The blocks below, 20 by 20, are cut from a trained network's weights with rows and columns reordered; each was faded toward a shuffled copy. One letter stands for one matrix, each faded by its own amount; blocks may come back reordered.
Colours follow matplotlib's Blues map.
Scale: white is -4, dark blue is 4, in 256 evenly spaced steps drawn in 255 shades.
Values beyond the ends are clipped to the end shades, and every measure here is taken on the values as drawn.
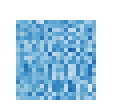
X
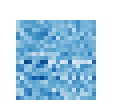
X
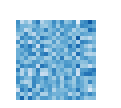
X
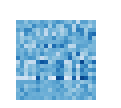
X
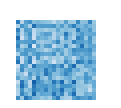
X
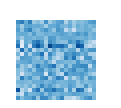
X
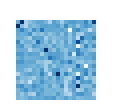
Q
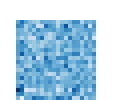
X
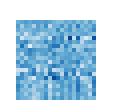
X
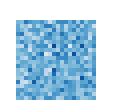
Q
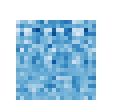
X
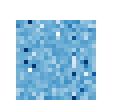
Q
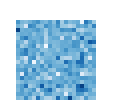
Q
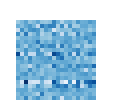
X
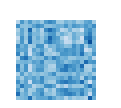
X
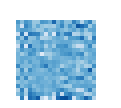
X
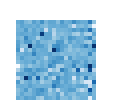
Q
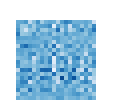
X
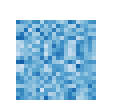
X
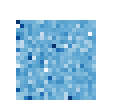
Q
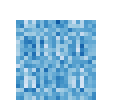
X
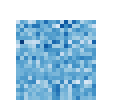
X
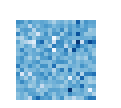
Q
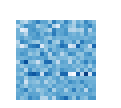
X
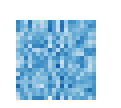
X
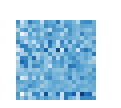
X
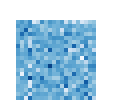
Q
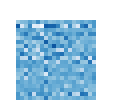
X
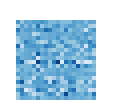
X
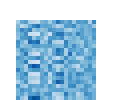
X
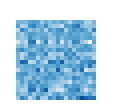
X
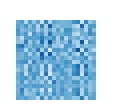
X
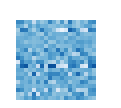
X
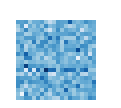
Q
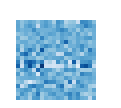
X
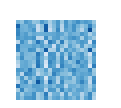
X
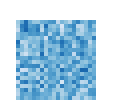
X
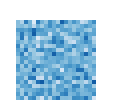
X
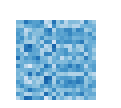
X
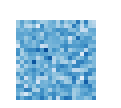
Q
